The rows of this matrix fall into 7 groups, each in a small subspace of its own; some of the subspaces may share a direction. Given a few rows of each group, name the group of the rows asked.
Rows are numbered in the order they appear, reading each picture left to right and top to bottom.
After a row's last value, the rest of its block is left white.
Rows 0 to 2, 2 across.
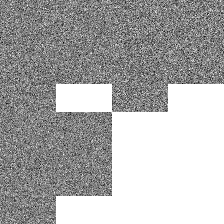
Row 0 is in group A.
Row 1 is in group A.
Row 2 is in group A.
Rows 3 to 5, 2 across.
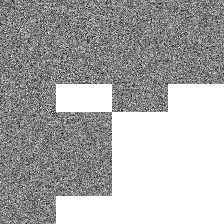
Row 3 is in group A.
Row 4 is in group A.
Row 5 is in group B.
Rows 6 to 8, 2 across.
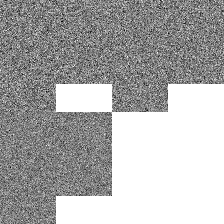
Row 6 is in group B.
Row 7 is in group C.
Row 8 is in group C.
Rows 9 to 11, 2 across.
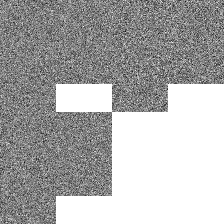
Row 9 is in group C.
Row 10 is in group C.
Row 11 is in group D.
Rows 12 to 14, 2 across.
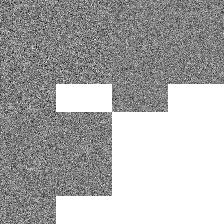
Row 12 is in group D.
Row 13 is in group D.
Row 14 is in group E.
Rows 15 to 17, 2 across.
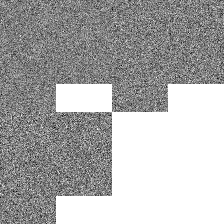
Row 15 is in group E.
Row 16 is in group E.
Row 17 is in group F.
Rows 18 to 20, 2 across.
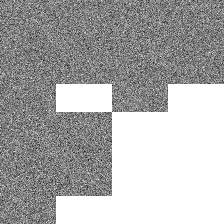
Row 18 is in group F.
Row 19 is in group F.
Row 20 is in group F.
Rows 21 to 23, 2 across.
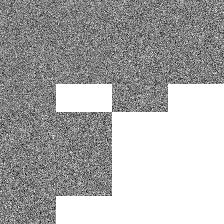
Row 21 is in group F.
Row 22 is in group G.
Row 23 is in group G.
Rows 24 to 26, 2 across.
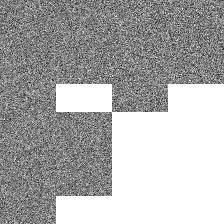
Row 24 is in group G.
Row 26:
A
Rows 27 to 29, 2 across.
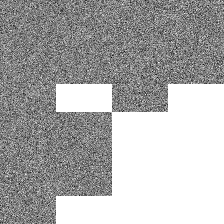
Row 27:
G
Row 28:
C
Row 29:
A
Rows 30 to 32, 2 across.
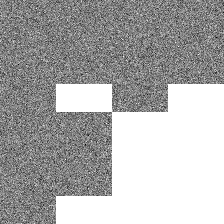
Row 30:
F
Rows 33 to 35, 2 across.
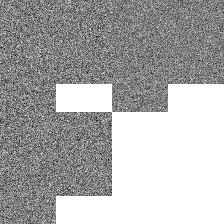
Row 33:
G
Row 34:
G
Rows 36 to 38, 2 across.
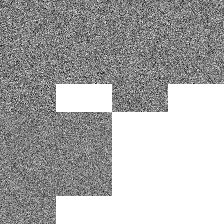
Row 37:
F
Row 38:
E
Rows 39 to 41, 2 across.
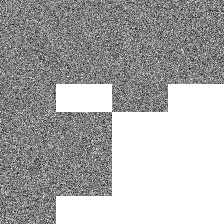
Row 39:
F
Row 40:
A
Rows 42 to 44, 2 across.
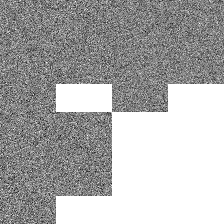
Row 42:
C
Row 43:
A
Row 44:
A
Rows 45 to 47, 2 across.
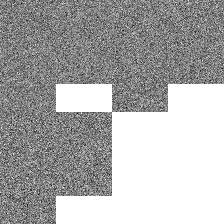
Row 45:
F
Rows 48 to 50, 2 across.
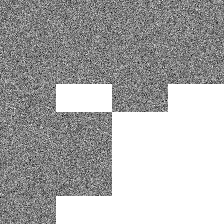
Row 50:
F
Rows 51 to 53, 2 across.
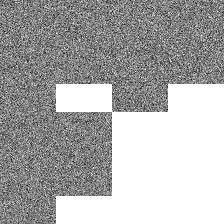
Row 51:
C
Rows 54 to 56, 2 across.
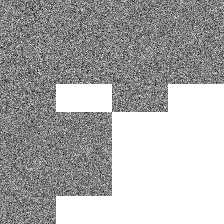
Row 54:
G
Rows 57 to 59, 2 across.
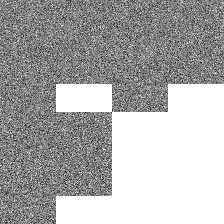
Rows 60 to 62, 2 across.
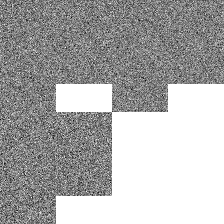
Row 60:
F
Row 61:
F
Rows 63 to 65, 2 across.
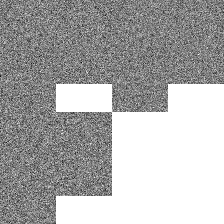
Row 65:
B
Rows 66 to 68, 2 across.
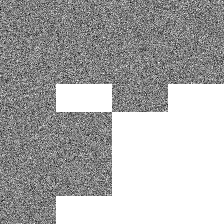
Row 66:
E
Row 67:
C
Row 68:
F
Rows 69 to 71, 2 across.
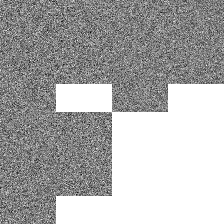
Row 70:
B
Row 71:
E
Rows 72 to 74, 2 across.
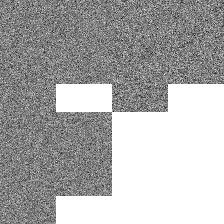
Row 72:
C
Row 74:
B
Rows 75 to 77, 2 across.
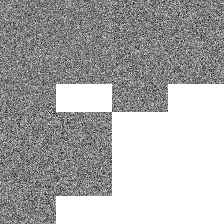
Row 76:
F
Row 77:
B
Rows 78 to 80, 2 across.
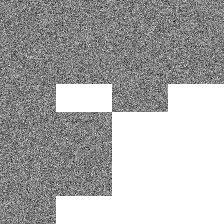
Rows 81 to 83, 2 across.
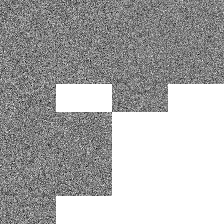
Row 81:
G
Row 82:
G
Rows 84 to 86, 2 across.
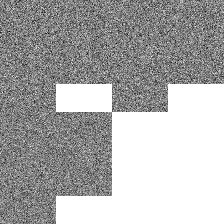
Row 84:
C
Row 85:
C
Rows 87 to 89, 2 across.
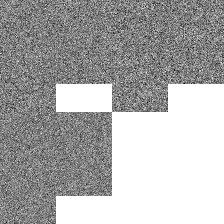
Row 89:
A
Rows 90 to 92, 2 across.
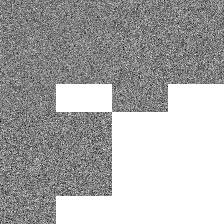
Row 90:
F
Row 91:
B
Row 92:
E
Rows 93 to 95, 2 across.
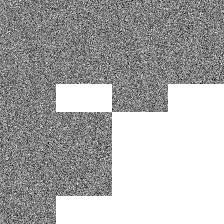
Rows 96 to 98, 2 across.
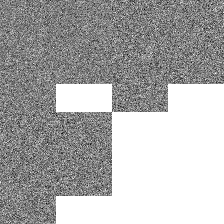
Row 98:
B
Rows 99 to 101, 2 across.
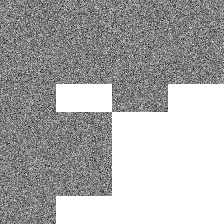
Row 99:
E
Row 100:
D
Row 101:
C
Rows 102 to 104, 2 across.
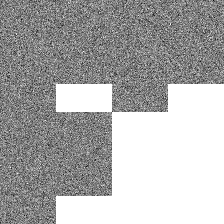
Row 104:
A
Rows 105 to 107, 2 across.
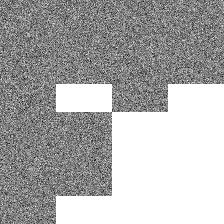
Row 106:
G
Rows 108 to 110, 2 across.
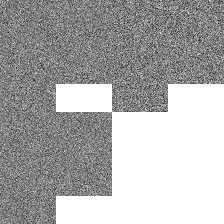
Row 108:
F
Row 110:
F
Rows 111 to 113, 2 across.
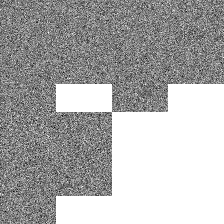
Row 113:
F
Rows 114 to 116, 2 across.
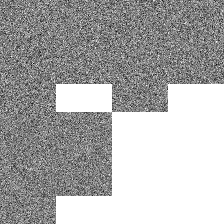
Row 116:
E
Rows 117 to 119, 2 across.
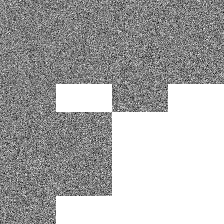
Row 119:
A
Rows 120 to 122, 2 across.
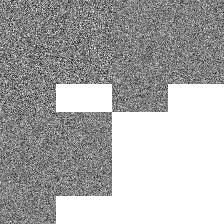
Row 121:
E
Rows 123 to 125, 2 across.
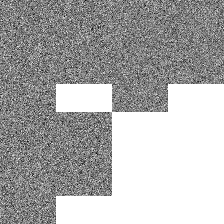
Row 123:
G
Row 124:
C
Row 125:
A
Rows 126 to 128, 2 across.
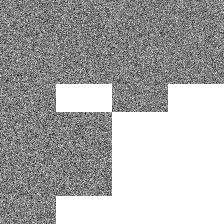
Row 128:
F
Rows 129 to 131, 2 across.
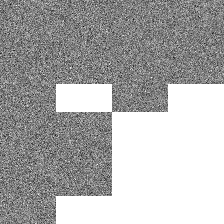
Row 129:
C
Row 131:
F
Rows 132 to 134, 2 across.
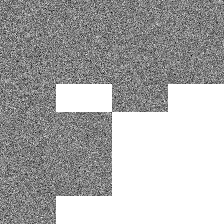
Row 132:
G
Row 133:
A
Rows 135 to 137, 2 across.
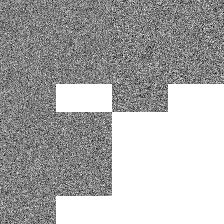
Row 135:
B
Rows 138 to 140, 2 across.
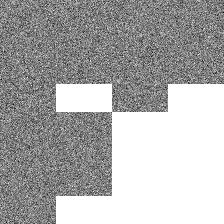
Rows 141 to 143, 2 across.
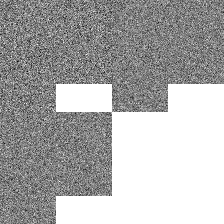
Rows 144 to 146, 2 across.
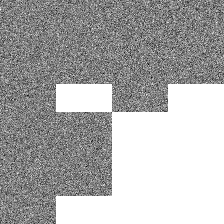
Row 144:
E
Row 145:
A
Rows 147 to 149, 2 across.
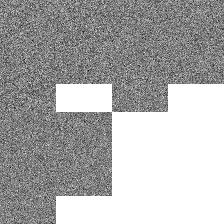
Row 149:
A
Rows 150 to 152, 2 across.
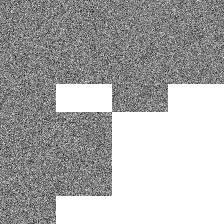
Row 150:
C
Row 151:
G
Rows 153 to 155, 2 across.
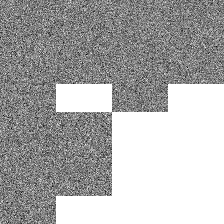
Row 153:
A
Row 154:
F
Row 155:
F
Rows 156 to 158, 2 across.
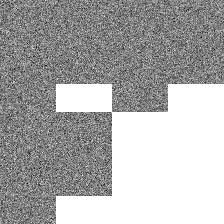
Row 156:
D
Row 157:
B
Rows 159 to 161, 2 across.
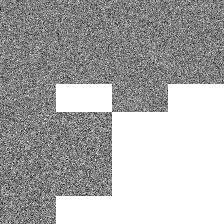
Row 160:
F
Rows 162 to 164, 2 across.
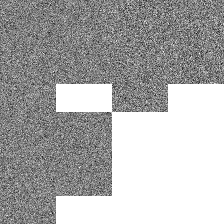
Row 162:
G
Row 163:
C
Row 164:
A
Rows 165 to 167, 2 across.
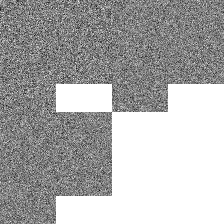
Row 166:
D
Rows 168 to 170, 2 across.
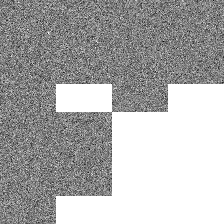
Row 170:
B
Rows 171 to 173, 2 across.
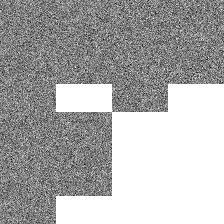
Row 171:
F
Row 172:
F
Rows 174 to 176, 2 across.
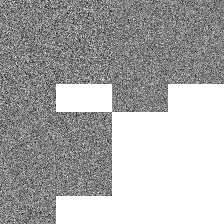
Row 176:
G
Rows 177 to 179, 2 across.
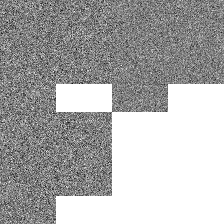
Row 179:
B
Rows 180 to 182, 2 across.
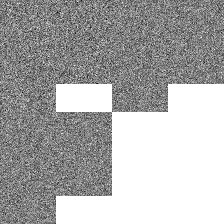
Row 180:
F
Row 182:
B
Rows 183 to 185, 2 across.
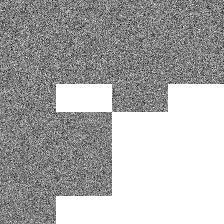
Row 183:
B
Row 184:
E
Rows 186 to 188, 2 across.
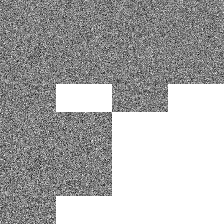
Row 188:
G
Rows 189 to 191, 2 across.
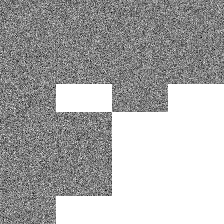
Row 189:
G
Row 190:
B
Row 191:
E
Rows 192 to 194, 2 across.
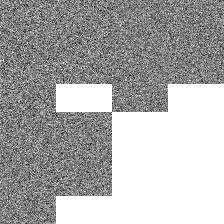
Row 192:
D
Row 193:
E
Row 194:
B
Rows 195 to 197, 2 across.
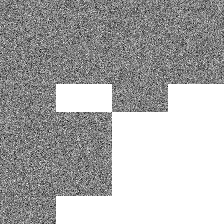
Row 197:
E
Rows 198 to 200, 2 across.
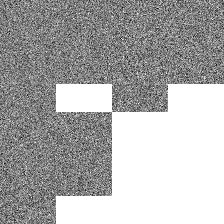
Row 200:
G
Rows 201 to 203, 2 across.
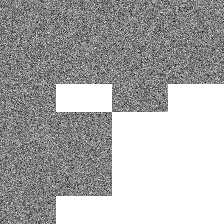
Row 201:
A
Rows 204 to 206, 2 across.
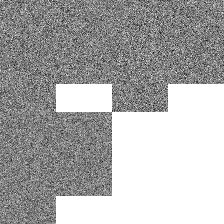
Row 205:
A
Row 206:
B
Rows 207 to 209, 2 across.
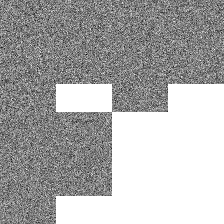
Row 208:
B
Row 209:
B
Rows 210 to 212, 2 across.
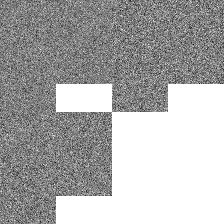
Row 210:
A
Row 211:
D
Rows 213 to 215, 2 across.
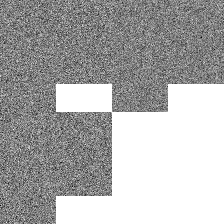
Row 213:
E
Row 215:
A
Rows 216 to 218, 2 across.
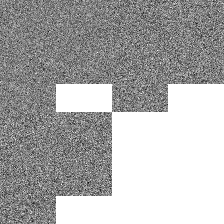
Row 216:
F
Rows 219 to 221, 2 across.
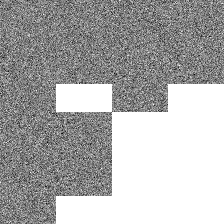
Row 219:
A
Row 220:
F
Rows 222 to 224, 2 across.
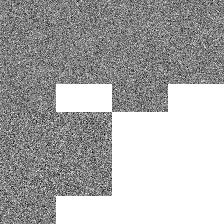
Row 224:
C
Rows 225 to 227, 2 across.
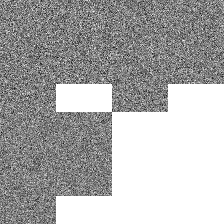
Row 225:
C
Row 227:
E
